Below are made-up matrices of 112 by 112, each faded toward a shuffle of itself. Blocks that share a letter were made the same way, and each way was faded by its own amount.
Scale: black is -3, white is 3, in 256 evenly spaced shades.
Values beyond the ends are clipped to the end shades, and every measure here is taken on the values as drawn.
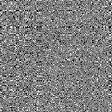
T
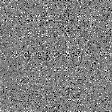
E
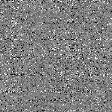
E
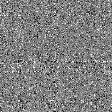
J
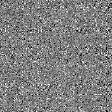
J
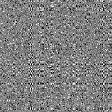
T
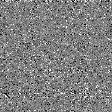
E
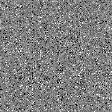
E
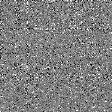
E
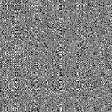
T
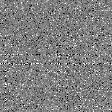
E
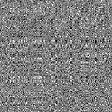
T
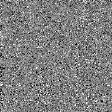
J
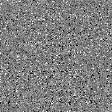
E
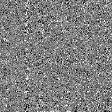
J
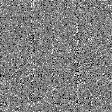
J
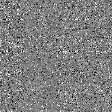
E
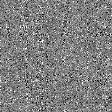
J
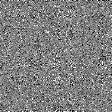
J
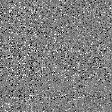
E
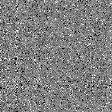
E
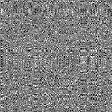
T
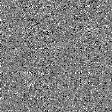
J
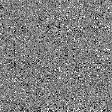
J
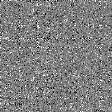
E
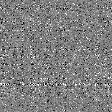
E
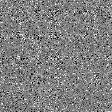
E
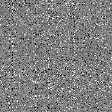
E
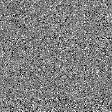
J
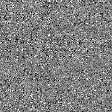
J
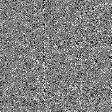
J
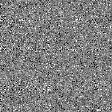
J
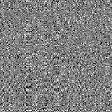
T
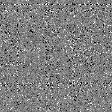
E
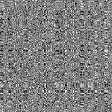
T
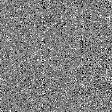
J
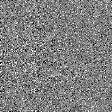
J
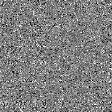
J
